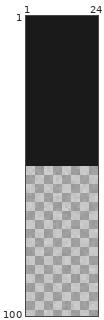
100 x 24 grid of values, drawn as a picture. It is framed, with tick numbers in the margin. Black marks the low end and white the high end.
The table splits into 2 rows of 1 panel. Panel 1,1: very low, flat. Panel 2,1: high, checkered.
